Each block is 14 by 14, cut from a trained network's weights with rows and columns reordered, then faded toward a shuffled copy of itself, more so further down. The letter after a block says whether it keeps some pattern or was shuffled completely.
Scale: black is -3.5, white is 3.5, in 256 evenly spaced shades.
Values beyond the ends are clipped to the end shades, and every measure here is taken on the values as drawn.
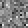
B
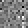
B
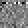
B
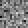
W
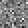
W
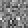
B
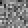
W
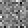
B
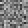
B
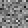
B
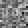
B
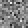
W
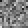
W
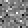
W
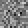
B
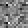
B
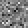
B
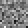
W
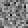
B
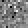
W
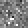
W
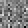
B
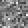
W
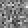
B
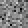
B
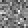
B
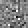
W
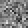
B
